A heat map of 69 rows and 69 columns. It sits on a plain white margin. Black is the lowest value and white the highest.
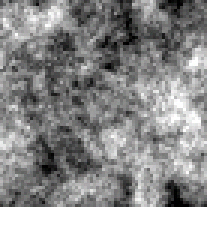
On average the colour sits 50% of the way up the scale. The field is mottled with small blotches. Neither half mirrors the other. The ninth with the highest average is the middle right.
